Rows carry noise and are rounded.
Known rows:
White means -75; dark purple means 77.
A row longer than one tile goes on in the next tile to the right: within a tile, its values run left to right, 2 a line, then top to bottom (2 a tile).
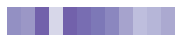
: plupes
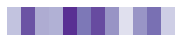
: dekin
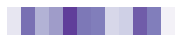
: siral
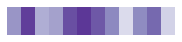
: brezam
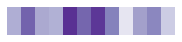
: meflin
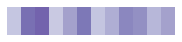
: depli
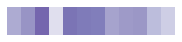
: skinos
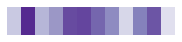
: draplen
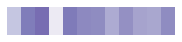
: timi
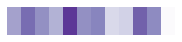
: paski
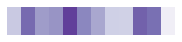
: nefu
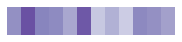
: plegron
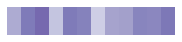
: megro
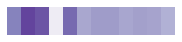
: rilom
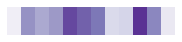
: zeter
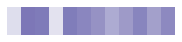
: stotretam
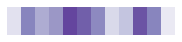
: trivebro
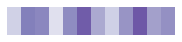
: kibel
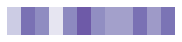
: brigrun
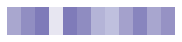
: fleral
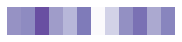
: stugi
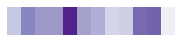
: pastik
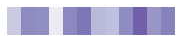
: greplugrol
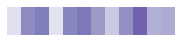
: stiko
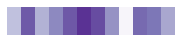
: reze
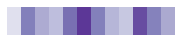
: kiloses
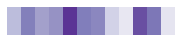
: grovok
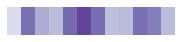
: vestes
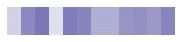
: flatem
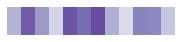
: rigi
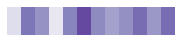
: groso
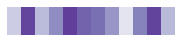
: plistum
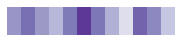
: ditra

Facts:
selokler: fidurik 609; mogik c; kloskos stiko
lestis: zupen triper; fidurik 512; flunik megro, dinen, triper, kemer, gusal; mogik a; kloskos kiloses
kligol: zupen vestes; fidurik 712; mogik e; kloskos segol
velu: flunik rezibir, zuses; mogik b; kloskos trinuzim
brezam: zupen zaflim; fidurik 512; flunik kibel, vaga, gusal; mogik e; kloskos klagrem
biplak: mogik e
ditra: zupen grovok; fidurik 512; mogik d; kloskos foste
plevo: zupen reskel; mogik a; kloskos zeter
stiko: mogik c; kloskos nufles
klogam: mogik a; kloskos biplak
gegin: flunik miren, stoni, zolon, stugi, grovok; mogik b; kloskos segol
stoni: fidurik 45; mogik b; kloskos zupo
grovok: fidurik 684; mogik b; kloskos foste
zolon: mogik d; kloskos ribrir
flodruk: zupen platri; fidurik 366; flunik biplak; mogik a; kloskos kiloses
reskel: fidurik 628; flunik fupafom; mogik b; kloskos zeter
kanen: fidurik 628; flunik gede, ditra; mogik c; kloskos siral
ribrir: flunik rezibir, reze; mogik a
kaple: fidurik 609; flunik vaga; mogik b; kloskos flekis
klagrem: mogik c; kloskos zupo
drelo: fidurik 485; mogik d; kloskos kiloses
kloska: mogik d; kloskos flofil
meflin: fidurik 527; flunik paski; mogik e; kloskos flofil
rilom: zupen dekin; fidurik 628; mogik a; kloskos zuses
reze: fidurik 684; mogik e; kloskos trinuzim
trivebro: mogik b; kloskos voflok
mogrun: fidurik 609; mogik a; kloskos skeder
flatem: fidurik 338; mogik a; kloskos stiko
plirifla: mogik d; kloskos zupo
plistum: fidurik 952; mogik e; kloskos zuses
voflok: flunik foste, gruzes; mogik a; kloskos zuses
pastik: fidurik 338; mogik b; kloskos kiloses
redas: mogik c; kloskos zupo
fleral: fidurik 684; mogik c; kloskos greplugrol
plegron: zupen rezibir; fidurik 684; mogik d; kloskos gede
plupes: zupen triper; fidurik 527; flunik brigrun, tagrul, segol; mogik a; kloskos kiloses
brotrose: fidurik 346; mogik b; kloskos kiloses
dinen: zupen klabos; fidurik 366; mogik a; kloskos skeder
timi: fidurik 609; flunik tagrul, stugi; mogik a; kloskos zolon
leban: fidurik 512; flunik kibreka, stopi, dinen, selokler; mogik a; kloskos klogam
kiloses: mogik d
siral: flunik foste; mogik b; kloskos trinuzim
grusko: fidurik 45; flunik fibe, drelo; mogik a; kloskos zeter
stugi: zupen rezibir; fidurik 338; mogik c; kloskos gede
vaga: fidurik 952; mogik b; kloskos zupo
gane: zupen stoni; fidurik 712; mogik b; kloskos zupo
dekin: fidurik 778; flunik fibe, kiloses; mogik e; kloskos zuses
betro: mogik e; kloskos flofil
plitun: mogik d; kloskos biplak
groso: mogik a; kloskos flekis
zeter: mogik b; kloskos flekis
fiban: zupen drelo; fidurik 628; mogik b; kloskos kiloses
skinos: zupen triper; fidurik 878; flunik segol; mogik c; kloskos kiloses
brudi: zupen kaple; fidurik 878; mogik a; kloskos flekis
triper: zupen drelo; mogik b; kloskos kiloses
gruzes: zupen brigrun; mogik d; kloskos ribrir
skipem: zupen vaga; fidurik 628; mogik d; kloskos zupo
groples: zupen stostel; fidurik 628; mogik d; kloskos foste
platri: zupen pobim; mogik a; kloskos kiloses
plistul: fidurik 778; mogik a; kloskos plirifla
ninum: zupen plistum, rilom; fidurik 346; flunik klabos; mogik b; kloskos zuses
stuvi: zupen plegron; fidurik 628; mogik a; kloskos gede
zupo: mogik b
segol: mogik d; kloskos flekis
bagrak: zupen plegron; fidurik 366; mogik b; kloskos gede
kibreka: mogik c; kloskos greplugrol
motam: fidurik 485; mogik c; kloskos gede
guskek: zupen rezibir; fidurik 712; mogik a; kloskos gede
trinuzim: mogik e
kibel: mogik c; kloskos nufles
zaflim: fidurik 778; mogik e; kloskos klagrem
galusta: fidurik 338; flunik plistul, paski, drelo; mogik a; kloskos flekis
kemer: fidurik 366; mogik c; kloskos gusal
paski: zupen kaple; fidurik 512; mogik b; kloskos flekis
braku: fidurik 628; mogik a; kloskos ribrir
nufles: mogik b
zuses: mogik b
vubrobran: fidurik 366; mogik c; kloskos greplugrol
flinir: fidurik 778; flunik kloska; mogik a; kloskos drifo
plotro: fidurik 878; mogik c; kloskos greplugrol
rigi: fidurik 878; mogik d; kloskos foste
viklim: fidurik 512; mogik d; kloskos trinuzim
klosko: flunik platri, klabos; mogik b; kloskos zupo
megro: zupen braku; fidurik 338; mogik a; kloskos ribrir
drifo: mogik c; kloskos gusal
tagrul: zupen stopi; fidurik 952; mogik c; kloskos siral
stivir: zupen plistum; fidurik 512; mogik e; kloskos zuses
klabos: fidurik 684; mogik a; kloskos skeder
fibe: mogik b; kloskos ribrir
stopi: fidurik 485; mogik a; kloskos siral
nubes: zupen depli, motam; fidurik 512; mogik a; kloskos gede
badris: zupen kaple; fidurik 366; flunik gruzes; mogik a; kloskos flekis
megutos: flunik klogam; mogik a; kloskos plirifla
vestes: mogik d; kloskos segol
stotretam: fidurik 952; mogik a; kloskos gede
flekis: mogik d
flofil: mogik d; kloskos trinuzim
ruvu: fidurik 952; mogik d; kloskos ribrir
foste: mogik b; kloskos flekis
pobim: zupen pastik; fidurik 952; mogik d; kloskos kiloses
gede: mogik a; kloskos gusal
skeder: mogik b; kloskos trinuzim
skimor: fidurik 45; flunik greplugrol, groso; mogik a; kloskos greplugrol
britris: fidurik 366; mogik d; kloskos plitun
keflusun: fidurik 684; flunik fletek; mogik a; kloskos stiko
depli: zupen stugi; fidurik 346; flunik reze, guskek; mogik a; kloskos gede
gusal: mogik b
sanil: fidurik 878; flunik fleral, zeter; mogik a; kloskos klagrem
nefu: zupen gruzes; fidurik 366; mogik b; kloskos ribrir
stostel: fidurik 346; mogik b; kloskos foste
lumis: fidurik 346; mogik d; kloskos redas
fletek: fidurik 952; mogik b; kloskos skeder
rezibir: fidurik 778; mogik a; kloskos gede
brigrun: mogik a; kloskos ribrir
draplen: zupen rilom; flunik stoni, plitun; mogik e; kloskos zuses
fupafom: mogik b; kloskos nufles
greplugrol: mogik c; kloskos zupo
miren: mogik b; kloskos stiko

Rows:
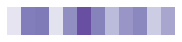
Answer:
ribrir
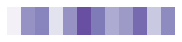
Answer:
klogam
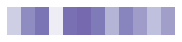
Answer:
grusko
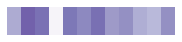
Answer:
sanil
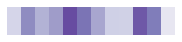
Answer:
zupo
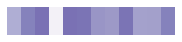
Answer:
skimor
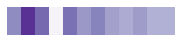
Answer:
brudi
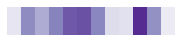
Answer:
zuses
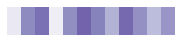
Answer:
megutos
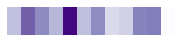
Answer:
kaple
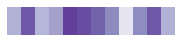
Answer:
zaflim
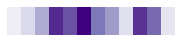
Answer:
triper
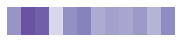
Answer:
stuvi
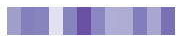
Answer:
stopi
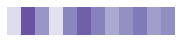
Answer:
voflok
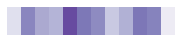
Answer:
klosko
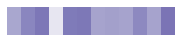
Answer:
plistul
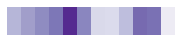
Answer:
gane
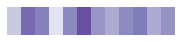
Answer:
plevo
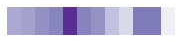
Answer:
fiban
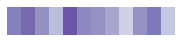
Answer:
skipem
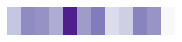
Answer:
reskel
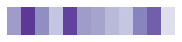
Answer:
pobim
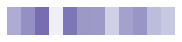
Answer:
kanen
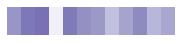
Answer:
plotro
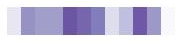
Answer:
velu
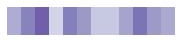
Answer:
tagrul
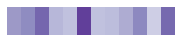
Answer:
rezibir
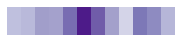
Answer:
drelo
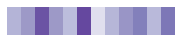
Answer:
guskek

